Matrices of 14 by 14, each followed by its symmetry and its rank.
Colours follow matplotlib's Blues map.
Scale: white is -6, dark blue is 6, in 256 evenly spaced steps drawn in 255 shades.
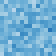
neither, full rank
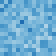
symmetric, full rank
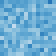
neither, full rank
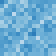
symmetric, full rank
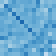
symmetric, full rank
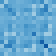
symmetric, rank three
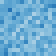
symmetric, full rank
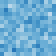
antisymmetric, full rank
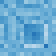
symmetric, rank three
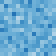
symmetric, full rank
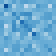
symmetric, rank three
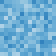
neither, full rank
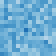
neither, full rank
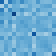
symmetric, rank three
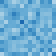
symmetric, rank three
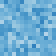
antisymmetric, full rank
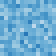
antisymmetric, full rank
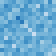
symmetric, full rank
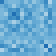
symmetric, rank three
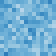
neither, full rank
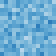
antisymmetric, full rank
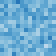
neither, full rank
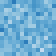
neither, full rank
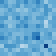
symmetric, rank three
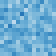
antisymmetric, full rank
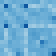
symmetric, rank three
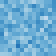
antisymmetric, full rank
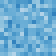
antisymmetric, full rank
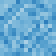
symmetric, full rank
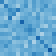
symmetric, full rank
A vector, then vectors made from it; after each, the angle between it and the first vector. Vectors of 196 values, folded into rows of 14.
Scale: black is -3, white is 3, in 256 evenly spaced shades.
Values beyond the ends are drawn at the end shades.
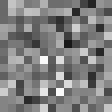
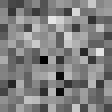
nearly opposite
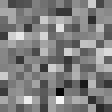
partly opposed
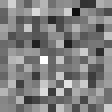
nearly parallel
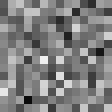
nearly parallel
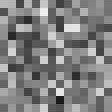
partly aligned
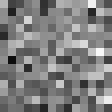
partly opposed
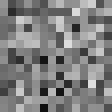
nearly opposite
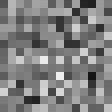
nearly parallel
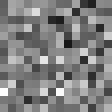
nearly parallel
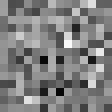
nearly opposite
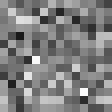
orthogonal
